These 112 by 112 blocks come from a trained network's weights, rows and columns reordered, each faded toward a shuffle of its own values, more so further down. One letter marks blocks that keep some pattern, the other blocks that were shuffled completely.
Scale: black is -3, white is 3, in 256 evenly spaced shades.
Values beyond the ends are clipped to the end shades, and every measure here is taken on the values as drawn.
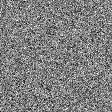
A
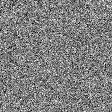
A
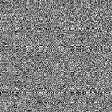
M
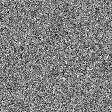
A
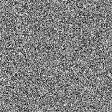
M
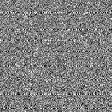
M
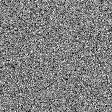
A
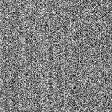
M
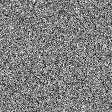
A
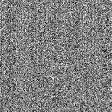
M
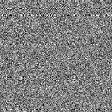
M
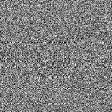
M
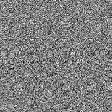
M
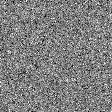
A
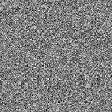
M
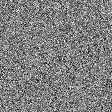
A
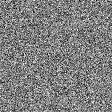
A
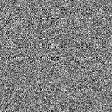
M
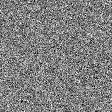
A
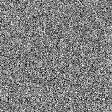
M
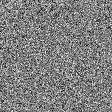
A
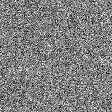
M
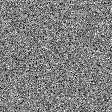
A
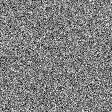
A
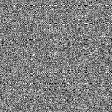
M
